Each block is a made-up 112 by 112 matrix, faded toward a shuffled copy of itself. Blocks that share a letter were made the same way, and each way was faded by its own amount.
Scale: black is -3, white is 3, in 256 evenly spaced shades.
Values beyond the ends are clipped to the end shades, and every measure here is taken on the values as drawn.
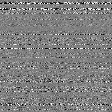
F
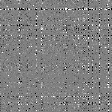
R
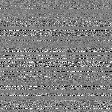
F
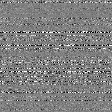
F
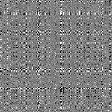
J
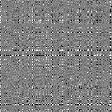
J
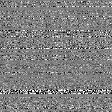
F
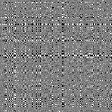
J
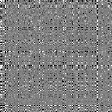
J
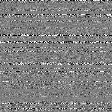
F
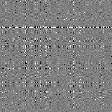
J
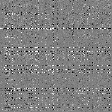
R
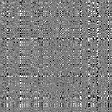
J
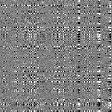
J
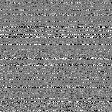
F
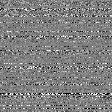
F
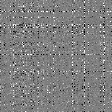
R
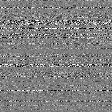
F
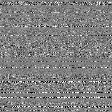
F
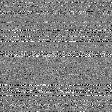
F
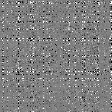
R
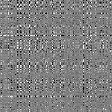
J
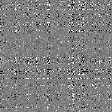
R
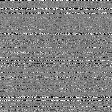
F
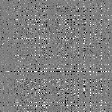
R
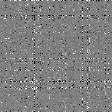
R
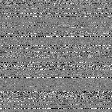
F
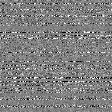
F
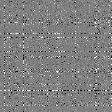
R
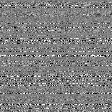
F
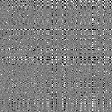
J
